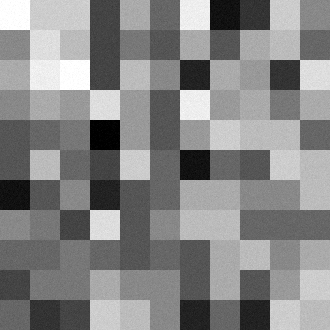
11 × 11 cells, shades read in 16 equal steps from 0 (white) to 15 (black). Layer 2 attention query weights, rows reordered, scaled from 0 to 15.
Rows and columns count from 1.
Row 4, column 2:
5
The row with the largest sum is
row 7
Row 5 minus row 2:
3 7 4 4 -2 0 1 -7 -1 0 0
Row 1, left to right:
0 3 3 11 5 9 1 14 12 3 7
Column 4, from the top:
11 11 11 2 15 11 13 2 9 5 3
